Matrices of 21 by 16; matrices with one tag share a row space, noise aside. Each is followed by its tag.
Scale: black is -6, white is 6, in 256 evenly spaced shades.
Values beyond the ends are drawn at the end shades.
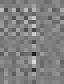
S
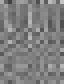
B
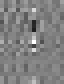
S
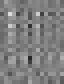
B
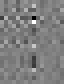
S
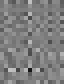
B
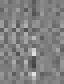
S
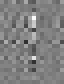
S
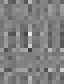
B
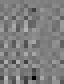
S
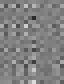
S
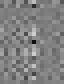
S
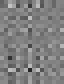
B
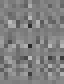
B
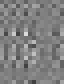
S
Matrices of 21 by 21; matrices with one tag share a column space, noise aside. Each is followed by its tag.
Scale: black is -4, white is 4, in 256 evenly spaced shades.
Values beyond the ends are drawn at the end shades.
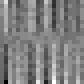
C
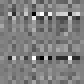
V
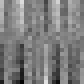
C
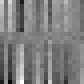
C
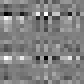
V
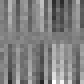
C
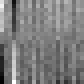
C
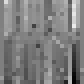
C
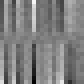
C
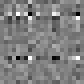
V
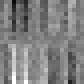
C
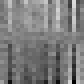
C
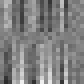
C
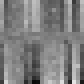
C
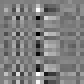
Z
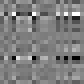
V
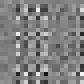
Z
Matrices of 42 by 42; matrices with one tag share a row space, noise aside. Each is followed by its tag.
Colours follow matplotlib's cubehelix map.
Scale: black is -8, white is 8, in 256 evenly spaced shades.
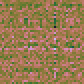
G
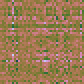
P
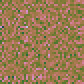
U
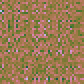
U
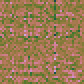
G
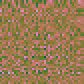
U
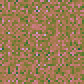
U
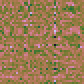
G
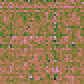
G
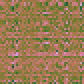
P
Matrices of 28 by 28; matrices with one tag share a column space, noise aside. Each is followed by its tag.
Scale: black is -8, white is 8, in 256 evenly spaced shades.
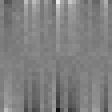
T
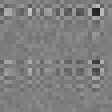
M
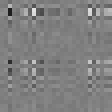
M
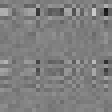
M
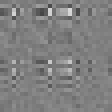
M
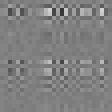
M
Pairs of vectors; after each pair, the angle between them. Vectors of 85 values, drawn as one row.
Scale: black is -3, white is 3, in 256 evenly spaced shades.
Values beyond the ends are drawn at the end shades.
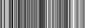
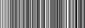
orthogonal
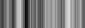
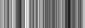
nearly opposite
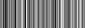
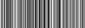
orthogonal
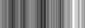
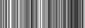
partly opposed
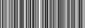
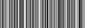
nearly parallel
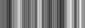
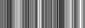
nearly parallel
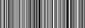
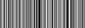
nearly parallel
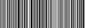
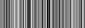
partly opposed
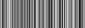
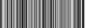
orthogonal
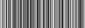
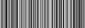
orthogonal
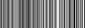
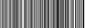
nearly opposite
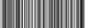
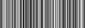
nearly opposite
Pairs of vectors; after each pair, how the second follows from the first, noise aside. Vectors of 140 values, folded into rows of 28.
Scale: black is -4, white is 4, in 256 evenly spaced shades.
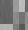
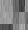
negated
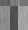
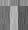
negated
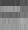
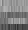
reversed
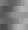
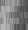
negated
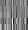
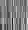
negated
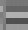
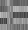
wrapped around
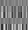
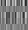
reversed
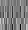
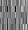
wrapped around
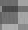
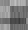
reversed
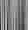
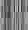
wrapped around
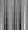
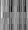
wrapped around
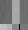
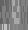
partly zeroed
